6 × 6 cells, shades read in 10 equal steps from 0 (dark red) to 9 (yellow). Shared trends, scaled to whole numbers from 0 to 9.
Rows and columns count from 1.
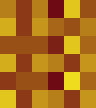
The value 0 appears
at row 1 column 4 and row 5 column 4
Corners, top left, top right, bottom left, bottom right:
5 3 8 6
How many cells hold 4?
3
